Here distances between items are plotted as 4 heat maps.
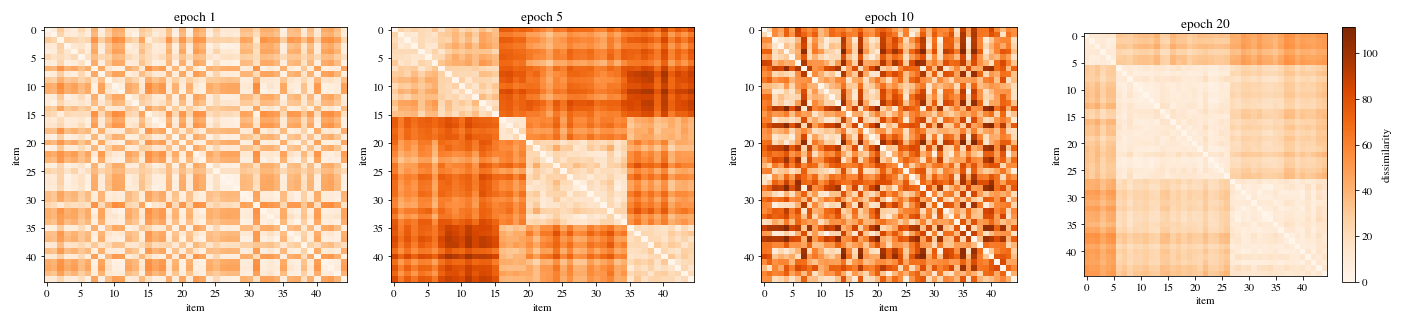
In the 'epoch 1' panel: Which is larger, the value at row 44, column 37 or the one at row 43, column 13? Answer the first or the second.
the first
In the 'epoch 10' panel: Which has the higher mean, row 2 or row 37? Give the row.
37
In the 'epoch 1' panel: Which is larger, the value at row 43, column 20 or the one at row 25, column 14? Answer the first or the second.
the second
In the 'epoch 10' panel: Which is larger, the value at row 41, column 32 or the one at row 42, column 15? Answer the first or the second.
the second
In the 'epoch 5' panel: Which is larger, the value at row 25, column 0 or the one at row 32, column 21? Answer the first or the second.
the first
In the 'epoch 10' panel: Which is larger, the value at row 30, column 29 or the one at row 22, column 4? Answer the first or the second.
the second
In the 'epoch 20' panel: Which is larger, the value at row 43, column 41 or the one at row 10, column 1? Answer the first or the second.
the second
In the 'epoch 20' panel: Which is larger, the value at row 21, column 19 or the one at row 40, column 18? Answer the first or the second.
the second
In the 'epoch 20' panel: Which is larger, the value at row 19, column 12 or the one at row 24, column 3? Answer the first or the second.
the second
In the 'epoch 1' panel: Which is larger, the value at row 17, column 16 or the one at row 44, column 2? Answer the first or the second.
the second
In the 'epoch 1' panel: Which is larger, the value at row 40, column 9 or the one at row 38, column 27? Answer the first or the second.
the first
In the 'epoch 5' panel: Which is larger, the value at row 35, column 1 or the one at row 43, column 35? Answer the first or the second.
the first
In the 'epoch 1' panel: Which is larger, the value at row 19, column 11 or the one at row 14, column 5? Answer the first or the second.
the first
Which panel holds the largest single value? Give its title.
epoch 10
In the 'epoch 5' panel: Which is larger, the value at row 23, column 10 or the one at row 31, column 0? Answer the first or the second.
the second
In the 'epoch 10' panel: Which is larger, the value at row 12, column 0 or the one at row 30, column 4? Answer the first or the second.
the second
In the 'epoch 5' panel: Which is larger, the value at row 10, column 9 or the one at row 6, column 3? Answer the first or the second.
the first
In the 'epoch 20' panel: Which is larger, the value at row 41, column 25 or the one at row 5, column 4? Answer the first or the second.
the first
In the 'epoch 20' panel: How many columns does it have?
45
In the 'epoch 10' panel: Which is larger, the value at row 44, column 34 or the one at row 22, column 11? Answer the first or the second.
the second
